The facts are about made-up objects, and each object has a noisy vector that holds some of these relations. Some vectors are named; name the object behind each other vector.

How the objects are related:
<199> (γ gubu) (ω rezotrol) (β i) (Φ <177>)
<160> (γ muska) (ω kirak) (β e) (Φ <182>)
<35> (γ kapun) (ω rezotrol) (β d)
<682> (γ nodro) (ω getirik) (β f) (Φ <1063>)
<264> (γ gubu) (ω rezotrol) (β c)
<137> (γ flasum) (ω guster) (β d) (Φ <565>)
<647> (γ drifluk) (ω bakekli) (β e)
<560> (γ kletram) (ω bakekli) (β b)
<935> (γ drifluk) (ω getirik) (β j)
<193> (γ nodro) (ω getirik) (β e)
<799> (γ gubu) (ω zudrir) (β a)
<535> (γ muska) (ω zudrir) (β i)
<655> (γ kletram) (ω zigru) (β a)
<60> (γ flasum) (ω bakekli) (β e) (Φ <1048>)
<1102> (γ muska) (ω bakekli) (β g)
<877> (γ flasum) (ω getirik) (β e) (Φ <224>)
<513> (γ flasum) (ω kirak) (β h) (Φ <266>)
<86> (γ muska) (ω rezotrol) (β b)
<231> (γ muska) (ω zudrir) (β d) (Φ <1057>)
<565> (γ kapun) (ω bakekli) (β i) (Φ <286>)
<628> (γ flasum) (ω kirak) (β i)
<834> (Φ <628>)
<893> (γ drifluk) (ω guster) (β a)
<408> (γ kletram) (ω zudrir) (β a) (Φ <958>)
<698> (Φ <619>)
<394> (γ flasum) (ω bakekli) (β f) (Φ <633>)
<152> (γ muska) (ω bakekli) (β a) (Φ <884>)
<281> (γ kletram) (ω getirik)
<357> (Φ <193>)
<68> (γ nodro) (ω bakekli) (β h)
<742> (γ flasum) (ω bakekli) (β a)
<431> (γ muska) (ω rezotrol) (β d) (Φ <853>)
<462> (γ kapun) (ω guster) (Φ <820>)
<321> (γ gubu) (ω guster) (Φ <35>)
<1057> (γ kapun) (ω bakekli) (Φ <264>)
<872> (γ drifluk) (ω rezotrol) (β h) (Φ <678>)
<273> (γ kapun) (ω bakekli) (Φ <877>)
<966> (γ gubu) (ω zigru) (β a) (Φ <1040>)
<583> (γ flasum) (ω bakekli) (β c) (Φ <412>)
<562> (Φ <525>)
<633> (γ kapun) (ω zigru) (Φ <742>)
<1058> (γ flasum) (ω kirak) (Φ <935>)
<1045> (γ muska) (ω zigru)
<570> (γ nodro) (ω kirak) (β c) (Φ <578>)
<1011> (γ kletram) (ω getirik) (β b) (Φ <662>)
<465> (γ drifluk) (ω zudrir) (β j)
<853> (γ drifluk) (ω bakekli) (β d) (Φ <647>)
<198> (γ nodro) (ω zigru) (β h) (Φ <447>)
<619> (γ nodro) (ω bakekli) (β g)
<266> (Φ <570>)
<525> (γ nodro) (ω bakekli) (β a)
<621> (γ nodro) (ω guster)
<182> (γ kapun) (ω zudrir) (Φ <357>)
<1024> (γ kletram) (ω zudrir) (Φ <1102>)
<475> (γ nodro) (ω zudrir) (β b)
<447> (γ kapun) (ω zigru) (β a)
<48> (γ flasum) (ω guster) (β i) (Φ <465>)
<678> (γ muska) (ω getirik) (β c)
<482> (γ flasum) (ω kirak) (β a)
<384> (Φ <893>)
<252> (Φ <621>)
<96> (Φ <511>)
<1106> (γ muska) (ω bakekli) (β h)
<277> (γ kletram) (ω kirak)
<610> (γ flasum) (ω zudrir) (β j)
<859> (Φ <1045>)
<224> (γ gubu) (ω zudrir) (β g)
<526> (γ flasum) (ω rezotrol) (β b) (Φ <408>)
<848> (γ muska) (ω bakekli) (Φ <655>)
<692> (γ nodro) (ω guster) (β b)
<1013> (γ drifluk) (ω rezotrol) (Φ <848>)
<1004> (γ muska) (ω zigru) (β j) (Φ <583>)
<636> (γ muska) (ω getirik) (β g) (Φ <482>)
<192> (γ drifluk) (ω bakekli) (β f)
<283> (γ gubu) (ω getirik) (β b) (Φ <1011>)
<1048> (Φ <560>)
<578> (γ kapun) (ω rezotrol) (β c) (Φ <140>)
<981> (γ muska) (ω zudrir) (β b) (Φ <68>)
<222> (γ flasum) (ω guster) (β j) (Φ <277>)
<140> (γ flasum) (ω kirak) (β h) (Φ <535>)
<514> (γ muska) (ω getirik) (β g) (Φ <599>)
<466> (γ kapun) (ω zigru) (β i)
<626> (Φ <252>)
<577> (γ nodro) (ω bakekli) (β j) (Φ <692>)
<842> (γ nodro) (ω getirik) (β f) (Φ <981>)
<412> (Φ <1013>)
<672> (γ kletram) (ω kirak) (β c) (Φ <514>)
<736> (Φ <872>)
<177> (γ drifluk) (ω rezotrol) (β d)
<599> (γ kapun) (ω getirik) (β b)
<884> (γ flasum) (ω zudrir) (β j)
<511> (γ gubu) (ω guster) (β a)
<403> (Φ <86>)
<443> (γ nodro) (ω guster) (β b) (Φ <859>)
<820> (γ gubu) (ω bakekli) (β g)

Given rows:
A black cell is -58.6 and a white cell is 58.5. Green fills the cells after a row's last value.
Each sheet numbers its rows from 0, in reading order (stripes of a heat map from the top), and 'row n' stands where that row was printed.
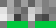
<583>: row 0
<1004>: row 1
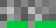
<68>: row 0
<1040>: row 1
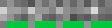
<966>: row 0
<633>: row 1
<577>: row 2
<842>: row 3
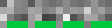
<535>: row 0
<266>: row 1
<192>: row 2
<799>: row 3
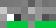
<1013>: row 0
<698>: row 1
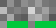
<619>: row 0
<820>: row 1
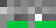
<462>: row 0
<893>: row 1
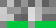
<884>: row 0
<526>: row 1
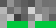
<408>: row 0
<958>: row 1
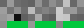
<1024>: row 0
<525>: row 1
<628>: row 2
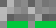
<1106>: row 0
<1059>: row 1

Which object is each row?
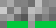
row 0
<224>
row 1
<1045>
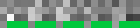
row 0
<647>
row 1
<610>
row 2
<742>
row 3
<475>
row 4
<570>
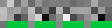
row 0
<877>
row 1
<655>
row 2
<872>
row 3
<1011>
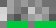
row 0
<848>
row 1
<264>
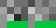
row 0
<277>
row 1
<599>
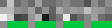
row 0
<140>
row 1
<281>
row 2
<853>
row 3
<1057>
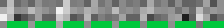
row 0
<513>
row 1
<859>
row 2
<60>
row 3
<514>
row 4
<252>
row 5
<231>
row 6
<672>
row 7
<137>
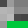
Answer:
<578>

